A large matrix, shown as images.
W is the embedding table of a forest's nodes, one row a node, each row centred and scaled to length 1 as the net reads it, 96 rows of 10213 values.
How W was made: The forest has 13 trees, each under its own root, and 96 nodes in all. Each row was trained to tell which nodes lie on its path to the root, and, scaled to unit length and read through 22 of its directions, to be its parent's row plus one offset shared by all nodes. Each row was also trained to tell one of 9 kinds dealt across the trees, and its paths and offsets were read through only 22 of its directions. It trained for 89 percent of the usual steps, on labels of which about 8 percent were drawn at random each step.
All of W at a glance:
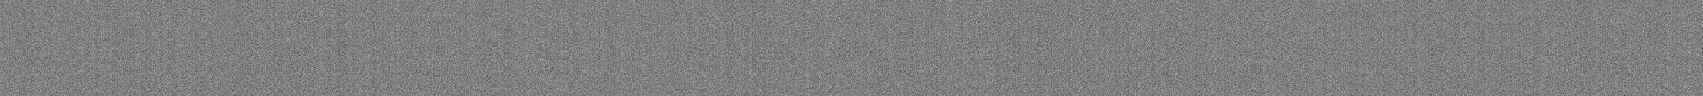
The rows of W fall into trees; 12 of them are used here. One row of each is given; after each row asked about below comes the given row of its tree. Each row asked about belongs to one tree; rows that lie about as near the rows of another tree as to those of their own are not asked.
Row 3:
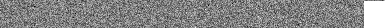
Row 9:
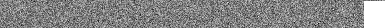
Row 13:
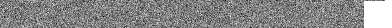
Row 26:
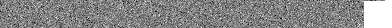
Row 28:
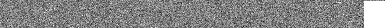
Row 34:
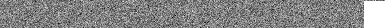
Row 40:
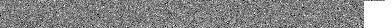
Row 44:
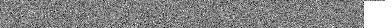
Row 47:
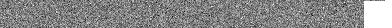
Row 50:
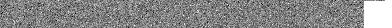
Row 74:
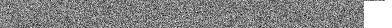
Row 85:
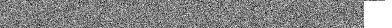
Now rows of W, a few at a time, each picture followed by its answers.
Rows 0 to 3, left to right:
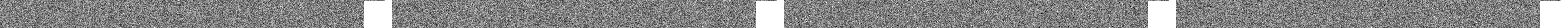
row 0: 34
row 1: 34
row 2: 44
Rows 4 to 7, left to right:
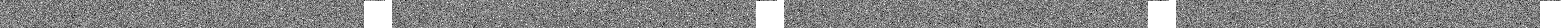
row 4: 47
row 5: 26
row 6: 40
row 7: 44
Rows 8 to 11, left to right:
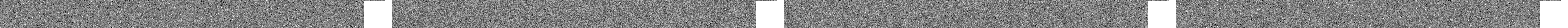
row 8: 47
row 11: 28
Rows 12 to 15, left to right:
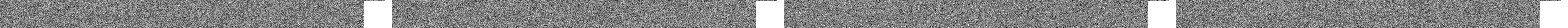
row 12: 50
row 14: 50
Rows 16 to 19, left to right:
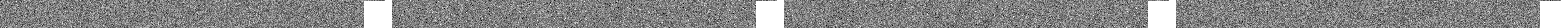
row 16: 3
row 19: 3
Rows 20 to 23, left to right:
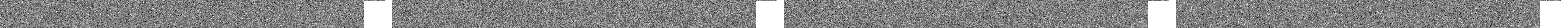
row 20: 44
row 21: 74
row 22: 26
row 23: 26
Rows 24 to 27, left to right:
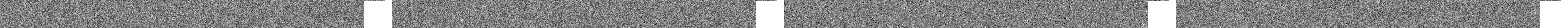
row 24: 85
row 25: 9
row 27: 3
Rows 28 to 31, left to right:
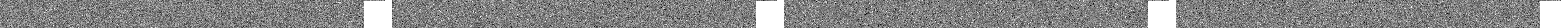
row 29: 26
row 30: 44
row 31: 28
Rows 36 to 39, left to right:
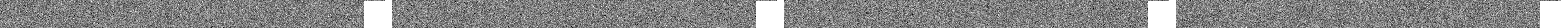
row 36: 28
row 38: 3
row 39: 40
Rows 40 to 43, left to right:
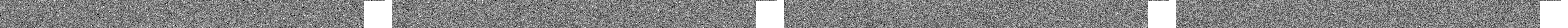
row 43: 9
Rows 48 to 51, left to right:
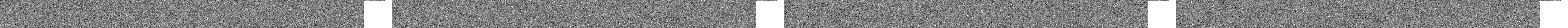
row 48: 47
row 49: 28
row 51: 26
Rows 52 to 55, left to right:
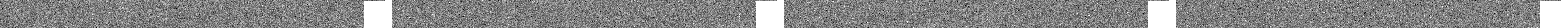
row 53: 28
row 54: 50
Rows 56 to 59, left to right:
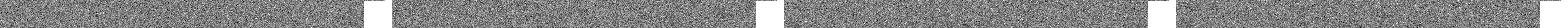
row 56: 44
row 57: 28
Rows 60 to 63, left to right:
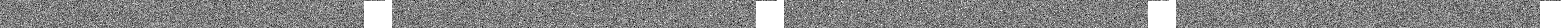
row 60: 13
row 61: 40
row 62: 26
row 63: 3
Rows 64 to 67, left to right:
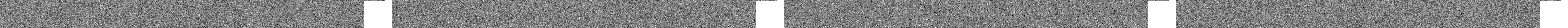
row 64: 44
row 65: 50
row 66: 28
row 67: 44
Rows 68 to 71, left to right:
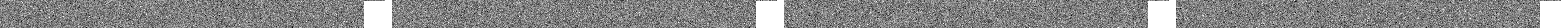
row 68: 40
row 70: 28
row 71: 44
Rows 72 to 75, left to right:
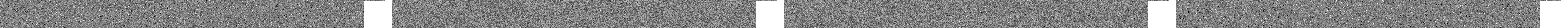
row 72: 47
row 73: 74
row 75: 26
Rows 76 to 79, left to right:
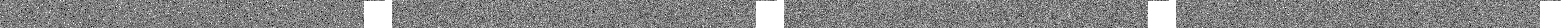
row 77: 50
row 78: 40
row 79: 44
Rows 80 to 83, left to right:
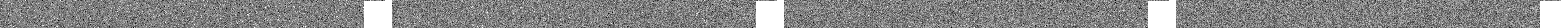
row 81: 50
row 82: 40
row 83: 85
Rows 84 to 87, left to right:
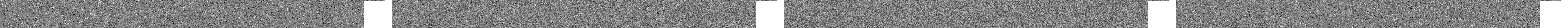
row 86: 9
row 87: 26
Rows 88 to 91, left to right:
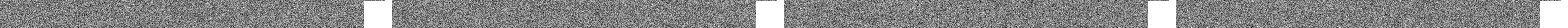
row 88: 13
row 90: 50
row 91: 50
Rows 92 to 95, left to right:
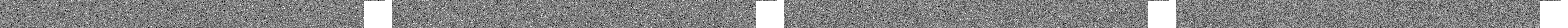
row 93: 26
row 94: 40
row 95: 9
